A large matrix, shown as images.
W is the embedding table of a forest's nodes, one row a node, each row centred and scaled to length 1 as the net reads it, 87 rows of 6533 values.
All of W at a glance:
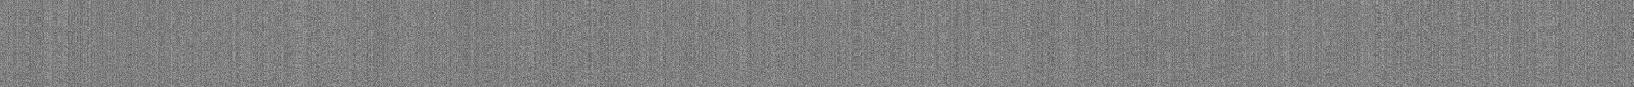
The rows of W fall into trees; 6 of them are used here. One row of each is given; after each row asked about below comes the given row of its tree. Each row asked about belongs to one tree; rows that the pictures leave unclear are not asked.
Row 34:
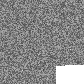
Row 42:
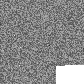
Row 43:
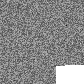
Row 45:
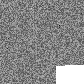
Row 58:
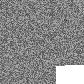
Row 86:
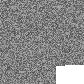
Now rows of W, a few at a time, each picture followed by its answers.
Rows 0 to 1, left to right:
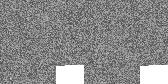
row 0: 42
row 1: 45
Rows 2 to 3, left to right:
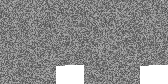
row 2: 45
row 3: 45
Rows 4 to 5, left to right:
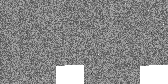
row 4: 42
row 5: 34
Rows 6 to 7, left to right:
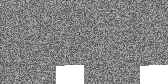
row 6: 42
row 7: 45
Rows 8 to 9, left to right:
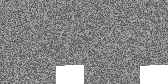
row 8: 42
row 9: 34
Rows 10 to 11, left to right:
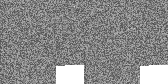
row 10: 42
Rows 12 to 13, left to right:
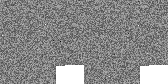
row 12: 86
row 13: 86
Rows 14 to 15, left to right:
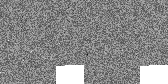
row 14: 45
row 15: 58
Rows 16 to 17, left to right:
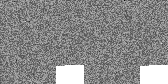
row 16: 42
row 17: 86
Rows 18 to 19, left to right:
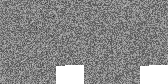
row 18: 86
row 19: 86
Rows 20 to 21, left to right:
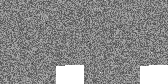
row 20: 42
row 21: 42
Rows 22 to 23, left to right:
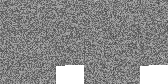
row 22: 86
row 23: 42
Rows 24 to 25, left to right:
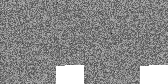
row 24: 42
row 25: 42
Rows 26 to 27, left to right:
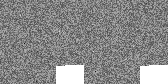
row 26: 34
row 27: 45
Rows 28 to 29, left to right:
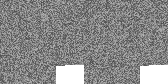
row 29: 45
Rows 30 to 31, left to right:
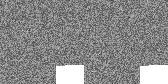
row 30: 34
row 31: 43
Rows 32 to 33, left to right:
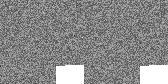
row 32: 86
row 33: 86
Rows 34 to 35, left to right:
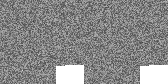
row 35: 86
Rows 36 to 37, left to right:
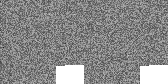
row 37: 86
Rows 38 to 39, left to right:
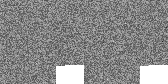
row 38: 86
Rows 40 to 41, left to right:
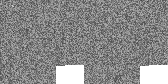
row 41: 86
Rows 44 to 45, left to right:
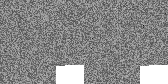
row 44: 42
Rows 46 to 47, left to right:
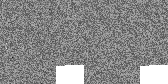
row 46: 58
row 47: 34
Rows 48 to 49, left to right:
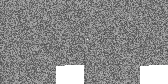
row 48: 42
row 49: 42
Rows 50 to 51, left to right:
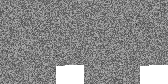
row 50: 45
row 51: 86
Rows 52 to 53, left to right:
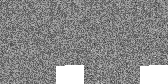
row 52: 58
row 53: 58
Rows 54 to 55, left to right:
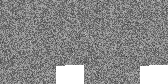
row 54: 34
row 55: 34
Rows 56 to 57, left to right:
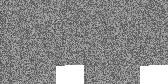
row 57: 42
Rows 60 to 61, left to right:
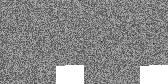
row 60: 58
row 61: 42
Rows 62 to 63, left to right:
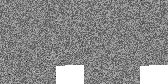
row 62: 45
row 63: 86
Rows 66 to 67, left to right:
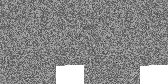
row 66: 34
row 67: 34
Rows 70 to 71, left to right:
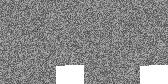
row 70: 43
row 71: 45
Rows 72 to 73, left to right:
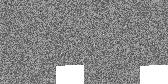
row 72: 86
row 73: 34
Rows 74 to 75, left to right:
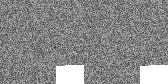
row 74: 58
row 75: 34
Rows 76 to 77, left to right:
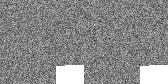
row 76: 86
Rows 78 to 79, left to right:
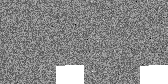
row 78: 58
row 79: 43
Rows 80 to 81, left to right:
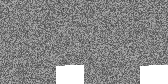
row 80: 45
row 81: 45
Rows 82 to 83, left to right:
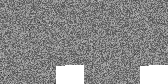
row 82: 34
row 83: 43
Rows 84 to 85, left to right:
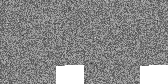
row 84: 42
